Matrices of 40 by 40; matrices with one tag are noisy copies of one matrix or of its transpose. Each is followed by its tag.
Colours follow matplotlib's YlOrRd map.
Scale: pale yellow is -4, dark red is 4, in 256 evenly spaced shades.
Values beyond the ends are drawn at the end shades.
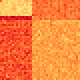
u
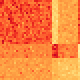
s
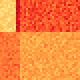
u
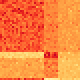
s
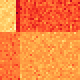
u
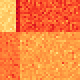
u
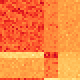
s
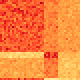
s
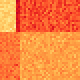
u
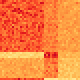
s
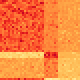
s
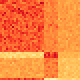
s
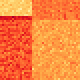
u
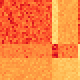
s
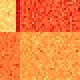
u
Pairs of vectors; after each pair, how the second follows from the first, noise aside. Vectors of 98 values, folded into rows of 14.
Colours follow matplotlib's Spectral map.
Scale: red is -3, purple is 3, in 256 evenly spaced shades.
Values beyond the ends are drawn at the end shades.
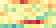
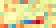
sign-scrambled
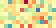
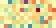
sign-scrambled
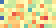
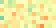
shrunk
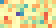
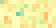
shrunk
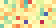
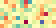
negated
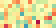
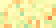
shrunk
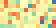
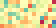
negated
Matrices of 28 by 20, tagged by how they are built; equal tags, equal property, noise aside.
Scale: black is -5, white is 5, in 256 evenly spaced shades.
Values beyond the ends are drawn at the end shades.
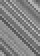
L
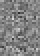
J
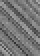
L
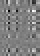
J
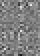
J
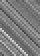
L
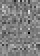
J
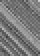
L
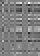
J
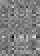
J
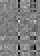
J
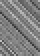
L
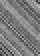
L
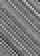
L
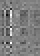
J
